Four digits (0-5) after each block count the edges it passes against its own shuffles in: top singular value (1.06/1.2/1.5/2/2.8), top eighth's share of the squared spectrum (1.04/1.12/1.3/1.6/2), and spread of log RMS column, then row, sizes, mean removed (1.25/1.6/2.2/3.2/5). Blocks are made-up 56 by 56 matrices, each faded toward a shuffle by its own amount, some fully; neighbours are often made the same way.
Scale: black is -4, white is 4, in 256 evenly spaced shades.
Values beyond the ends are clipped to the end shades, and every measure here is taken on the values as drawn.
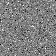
1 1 0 0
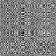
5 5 3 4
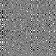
4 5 3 2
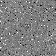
2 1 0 0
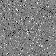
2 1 0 0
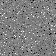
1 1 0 0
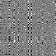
4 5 3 2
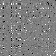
4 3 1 1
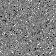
0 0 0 0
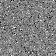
0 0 0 0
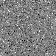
0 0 0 0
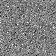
0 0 0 0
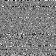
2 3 0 3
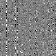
3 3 3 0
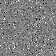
1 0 0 0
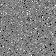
0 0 0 0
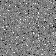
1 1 1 0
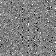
1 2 2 0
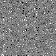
1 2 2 1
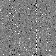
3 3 2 0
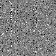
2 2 2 0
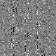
2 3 3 0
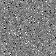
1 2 2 0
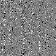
1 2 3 0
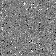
1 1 1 0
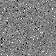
0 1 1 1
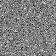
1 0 0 0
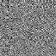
3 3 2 1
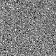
2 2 0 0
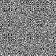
3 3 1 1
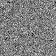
1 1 0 0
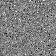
1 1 0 0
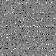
3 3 1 2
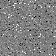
1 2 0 1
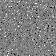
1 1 0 0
